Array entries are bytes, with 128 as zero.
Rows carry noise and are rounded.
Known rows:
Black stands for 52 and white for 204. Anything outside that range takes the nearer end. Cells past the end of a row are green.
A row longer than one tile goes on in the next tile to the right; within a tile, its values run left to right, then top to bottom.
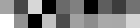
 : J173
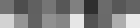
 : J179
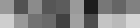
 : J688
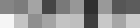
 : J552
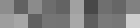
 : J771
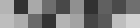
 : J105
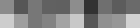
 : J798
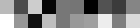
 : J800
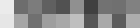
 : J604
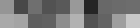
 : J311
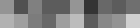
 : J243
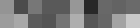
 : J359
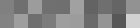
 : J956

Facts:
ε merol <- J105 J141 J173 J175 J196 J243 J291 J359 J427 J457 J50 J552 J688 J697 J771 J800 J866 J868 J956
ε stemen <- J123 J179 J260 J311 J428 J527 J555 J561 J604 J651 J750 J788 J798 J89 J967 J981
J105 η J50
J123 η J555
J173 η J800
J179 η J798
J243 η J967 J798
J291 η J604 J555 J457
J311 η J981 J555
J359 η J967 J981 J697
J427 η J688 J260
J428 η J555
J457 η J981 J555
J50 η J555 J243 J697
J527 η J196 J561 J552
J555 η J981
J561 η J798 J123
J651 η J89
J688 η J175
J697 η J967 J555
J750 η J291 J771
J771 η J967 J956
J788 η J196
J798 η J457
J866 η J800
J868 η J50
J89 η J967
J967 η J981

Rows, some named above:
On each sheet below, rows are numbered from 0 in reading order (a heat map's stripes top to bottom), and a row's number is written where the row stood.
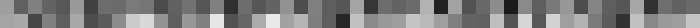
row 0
J750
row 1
J179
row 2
J89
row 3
J260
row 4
J89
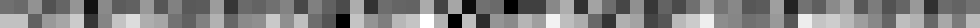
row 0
J527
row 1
J967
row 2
J651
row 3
J866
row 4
J105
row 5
J175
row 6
J981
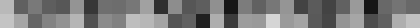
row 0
J291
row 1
J427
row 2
J428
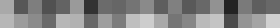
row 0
J981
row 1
J561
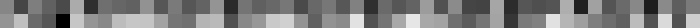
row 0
J651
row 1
J123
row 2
J179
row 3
J868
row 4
J260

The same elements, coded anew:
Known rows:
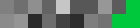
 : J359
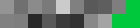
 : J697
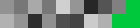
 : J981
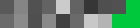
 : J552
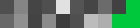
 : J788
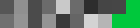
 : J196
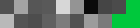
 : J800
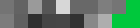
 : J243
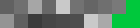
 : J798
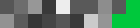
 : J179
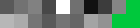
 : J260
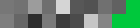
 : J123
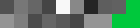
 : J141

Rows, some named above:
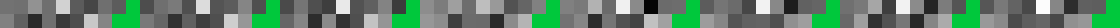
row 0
J123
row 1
J561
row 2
J527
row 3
J967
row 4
J604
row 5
J141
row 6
J771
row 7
J141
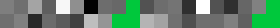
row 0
J604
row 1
J427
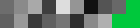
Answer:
J956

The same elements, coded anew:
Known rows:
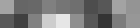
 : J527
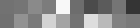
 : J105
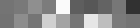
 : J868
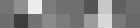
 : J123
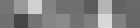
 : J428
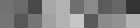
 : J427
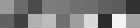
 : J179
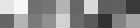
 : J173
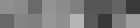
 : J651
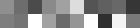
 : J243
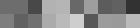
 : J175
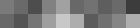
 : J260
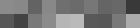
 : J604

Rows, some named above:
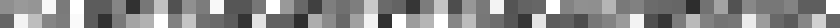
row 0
J771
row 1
J967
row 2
J798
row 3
J967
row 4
J750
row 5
J981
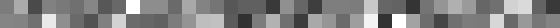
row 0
J981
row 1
J956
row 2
J798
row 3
J291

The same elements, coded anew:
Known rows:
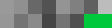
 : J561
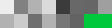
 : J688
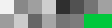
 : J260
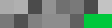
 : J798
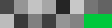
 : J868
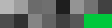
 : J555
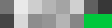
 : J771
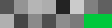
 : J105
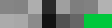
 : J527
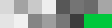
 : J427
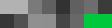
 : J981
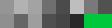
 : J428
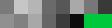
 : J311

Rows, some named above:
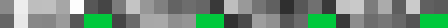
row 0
J750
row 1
J967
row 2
J981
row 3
J604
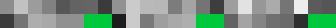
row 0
J967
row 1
J956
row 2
J291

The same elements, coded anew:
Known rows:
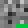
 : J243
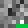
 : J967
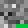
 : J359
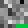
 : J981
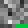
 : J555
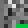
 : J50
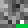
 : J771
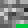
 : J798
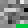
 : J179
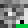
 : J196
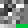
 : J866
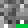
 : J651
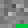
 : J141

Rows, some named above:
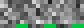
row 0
J750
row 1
J981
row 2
J604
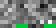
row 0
J291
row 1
J956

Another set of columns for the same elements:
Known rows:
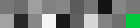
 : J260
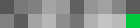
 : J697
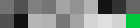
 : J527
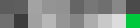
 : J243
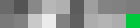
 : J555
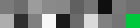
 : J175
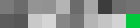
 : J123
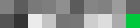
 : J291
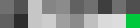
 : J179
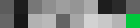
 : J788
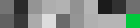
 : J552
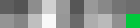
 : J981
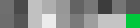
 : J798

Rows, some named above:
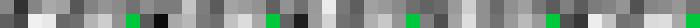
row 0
J604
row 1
J771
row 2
J956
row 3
J967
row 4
J291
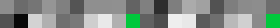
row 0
J750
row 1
J604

